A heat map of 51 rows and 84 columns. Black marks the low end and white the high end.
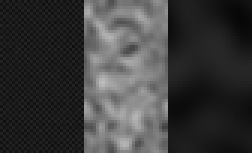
The table splits into one row of 3 panels. Panel 1,1: very low, checkered, faint in contrast. Panel 1,2: middling, blotchy. Panel 1,3: very low, smooth, faint in contrast.
